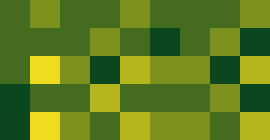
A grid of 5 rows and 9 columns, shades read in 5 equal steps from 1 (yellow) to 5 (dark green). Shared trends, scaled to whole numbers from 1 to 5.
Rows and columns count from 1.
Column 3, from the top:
4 4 3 4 3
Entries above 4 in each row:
0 2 2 2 1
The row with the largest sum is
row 2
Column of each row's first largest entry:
1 6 4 1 1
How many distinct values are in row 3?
5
